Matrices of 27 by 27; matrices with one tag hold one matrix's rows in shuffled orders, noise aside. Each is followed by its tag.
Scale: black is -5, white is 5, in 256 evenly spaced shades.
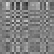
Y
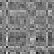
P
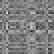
P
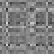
P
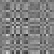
Y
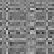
P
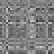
P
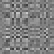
Y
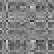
P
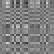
Y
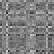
P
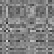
P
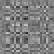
Y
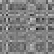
P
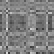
P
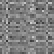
P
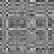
P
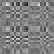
Y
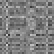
P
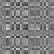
Y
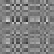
Y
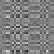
Y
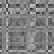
P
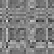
P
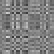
Y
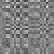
Y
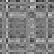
P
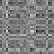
P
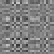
Y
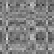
P
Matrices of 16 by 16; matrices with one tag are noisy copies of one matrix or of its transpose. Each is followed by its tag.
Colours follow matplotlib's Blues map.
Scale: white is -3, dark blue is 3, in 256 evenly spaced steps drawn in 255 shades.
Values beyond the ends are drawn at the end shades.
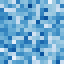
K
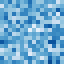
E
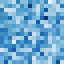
K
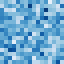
K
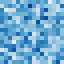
K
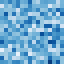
E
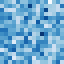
K
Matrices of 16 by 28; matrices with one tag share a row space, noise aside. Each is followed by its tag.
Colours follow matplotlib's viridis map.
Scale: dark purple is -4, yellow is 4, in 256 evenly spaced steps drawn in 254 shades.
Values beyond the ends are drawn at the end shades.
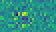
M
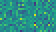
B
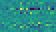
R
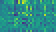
M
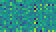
B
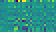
M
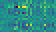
M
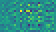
R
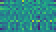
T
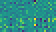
B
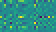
B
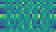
T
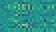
M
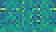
T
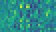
R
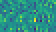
B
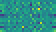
T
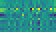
T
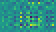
R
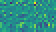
B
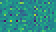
B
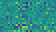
M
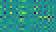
B
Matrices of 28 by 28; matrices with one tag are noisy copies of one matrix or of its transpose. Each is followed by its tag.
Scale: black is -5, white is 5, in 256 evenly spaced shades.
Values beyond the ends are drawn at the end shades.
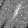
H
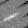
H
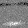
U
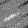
H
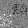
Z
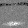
U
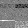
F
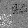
Z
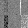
F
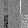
F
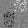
Z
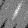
H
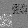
Z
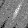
H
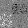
Z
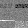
F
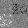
Z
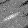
H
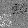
Z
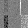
F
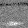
U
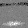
U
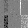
F
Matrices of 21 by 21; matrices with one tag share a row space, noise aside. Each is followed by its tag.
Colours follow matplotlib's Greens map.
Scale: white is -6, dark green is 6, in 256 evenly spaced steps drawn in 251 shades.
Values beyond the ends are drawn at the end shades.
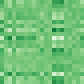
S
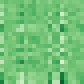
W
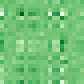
W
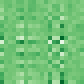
W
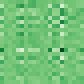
W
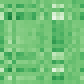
S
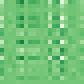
W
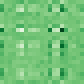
W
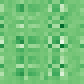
W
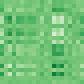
S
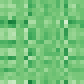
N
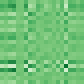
N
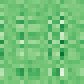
W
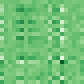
W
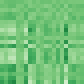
N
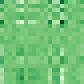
W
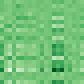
S
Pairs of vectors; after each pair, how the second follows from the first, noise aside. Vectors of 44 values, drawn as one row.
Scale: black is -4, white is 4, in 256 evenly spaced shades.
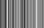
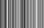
copied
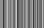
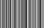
reversed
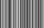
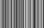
reversed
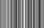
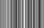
copied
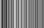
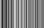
copied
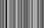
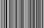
sign-scrambled
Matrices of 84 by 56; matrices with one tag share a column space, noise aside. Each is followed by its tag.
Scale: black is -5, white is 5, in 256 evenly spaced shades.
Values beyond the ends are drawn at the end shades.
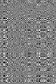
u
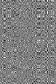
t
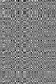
t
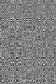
u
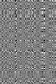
t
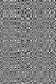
t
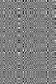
t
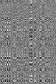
u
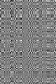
t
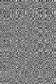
t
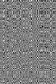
t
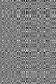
t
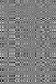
u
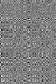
u
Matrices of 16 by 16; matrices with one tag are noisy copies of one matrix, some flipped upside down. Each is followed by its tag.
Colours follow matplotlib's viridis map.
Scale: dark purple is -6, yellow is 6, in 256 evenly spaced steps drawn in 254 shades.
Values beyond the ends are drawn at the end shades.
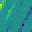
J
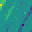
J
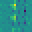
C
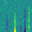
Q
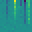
Q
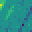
J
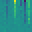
Q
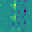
C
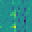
C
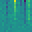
Q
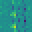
C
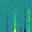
Q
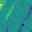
J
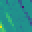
J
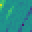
J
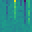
Q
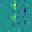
C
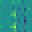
C
